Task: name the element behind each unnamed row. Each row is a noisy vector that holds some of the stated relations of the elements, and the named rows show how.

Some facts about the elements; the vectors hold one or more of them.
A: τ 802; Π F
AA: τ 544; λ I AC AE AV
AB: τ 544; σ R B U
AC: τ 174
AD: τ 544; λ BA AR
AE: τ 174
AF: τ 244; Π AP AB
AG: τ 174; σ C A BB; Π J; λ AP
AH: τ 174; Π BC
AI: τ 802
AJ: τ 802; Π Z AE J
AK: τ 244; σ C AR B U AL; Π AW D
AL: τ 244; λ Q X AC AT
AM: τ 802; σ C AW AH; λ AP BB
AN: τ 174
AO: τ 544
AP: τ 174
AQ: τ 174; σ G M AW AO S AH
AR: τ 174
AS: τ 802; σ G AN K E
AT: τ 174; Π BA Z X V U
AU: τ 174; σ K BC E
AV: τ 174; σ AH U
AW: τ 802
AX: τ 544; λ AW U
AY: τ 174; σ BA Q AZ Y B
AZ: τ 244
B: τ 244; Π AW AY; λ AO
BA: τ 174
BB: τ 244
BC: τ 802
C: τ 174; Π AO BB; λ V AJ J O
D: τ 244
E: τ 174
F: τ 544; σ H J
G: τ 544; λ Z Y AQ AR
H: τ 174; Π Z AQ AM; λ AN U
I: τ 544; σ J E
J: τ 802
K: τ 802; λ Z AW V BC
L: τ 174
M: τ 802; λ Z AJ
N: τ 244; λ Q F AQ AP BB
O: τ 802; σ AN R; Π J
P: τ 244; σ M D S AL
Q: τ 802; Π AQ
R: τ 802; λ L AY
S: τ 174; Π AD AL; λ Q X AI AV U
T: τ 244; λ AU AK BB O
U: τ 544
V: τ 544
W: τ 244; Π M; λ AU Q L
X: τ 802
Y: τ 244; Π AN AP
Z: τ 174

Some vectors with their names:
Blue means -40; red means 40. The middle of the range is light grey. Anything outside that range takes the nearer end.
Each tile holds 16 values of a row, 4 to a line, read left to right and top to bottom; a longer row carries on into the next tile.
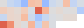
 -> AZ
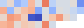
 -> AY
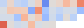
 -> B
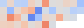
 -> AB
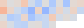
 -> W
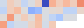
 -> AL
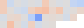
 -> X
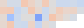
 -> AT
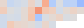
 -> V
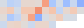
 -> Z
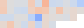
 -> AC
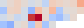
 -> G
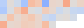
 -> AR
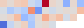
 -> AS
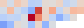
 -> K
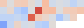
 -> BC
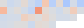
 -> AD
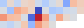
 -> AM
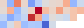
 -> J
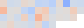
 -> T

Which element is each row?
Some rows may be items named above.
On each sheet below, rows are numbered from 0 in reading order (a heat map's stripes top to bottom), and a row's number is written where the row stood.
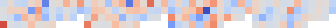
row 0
B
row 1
U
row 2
AQ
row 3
AF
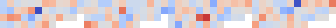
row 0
P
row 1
Y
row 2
M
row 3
AL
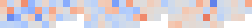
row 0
H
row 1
O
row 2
BB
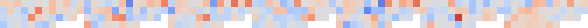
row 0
AN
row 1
C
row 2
AH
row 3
O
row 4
S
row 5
AP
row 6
AR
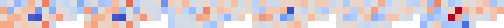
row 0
AY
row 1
AY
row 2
AN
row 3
AV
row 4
AJ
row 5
J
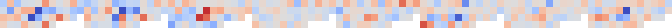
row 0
AK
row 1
AG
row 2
E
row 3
A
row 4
AW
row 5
Q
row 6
R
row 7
AV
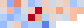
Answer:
J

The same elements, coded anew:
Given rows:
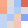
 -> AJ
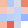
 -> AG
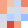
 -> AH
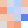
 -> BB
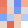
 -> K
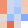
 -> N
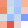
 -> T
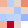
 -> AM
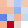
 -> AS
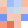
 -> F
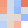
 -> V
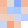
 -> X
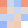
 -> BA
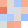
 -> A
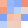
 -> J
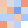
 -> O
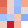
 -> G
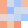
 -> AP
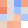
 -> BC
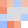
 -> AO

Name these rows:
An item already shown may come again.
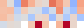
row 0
U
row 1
AQ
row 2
S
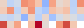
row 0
AK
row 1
S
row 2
AV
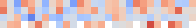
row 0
BC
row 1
E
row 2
H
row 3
AY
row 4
U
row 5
AH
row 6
AB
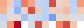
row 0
AW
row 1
C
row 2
AV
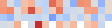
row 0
B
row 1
C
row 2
Y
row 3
R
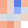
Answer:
AN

